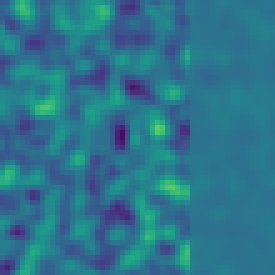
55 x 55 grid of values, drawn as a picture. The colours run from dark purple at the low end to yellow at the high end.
Average level on the scale: 40%. Seam: vertical, 70% of the way across, the right part calmer. Grain: blotchy. Slope: none.
